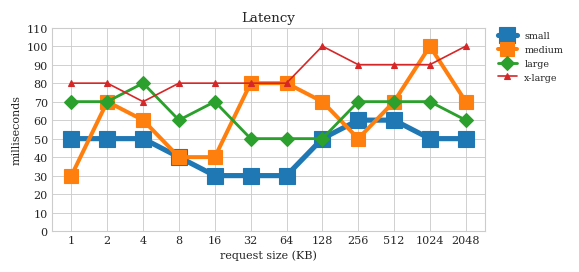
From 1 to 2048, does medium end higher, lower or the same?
higher
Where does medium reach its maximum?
1024
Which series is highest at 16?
x-large
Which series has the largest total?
x-large
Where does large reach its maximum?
4
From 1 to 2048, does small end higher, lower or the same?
the same
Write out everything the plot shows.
Title: Latency
x-axis: request size (KB), ticks 1 2 4 8 16 32 64 128 256 512 1024 2048
y-axis: milliseconds, ticks 0 10 20 30 40 50 60 70 80 90 100 110
Legend: small, medium, large, x-large
Values:
small: 50 50 50 40 30 30 30 50 60 60 50 50
medium: 30 70 60 40 40 80 80 70 50 70 100 70
large: 70 70 80 60 70 50 50 50 70 70 70 60
x-large: 80 80 70 80 80 80 80 100 90 90 90 100
